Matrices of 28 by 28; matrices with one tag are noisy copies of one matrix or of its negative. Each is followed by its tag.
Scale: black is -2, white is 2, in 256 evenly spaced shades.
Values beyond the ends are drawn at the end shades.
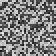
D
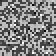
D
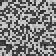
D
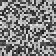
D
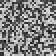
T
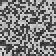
D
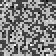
T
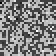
T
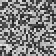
D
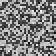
D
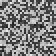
D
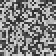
T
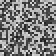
T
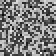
T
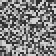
D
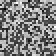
T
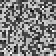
T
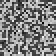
T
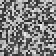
T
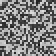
D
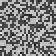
D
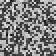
T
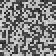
T
